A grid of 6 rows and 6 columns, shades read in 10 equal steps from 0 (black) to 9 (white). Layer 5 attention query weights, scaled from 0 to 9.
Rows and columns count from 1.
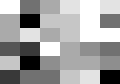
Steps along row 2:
down up same up down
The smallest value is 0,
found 3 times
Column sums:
33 18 37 41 46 30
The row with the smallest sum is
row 6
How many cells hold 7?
5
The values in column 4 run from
6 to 8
